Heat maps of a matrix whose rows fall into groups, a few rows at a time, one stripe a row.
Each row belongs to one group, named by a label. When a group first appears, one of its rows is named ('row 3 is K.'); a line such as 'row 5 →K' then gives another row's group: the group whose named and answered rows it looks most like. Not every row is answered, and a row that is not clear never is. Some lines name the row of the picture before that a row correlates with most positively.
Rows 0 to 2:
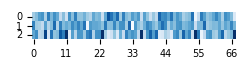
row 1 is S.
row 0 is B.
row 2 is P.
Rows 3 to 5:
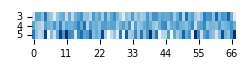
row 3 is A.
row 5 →P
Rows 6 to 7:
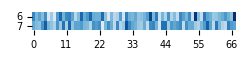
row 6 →P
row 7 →A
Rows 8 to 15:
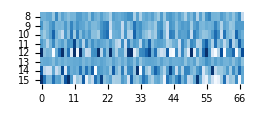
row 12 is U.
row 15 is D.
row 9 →A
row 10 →A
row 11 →P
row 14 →S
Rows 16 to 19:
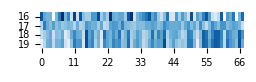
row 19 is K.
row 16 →U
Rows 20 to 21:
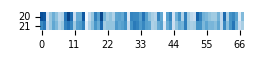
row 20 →D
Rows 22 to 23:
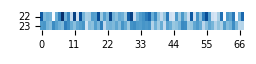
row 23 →D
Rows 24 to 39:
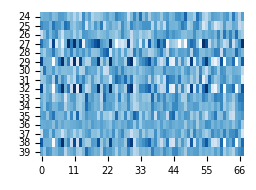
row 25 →D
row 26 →A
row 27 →P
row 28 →A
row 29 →U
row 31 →B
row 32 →U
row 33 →K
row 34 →K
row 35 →A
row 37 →A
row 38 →U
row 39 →K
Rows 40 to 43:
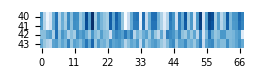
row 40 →S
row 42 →B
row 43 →S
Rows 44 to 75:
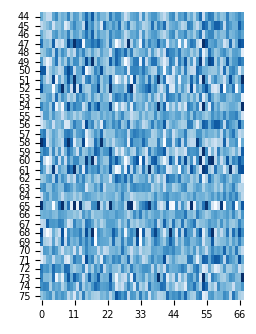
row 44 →S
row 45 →K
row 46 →S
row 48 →B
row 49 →S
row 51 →P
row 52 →U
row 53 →B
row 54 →P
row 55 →A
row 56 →K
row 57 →D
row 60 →S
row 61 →P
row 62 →B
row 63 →D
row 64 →A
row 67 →K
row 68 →S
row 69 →S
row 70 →A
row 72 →D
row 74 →P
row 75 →B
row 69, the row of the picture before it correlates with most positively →43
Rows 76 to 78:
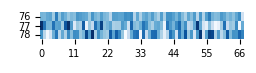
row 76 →B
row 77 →D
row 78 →S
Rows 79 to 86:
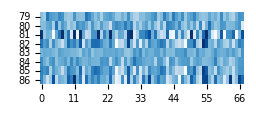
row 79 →K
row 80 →B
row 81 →U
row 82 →P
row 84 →A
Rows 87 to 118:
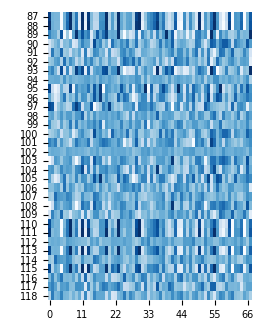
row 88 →U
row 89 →P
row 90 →K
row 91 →A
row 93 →P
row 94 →B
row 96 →S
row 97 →D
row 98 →P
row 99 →S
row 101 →P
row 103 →K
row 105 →S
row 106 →B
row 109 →A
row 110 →U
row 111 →U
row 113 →U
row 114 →K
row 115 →U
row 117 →P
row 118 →A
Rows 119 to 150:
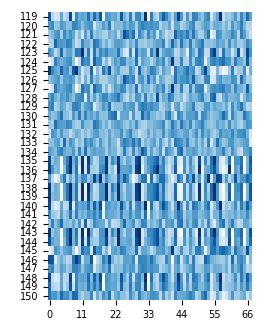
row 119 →S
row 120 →D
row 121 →B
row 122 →K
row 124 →K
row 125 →D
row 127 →K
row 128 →P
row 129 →D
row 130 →A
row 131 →K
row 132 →A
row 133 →B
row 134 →A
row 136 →U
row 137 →S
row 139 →U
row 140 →S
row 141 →S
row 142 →A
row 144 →U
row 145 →K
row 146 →D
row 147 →D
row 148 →S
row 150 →D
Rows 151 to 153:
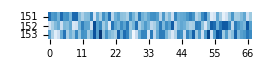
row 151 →D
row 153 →S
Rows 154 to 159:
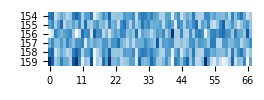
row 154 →D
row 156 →K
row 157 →P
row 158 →D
